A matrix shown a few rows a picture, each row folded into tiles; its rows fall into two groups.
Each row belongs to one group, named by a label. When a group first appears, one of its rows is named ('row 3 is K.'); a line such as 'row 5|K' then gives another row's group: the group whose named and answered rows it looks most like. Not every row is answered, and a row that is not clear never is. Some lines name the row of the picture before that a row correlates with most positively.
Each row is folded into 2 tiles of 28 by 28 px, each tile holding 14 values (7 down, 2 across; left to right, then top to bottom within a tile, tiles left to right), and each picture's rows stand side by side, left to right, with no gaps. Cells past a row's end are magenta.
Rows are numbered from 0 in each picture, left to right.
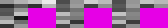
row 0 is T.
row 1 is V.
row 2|V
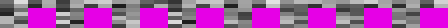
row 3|V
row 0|T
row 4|T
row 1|V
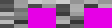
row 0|V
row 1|T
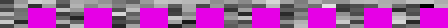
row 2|V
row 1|T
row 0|V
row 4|V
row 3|T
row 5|T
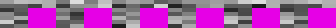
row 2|T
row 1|T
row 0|V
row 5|V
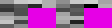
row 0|V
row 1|V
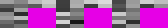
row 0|V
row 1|V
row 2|V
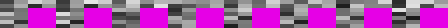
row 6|T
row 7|T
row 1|V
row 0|V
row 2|T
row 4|T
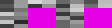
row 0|V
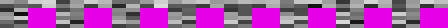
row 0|V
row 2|T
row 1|V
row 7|V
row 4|V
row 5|V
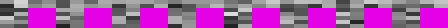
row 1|T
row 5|V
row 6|V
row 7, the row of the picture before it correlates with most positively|0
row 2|T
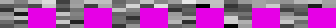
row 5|V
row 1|V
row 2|T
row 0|V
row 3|V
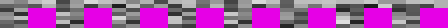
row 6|V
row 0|V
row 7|V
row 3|T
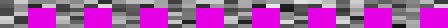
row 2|V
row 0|T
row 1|T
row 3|V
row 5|V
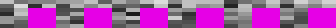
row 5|T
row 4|T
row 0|T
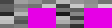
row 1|T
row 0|T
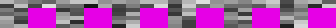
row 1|V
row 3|T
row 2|T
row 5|T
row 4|V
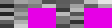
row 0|T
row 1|V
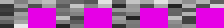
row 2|T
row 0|T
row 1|T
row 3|T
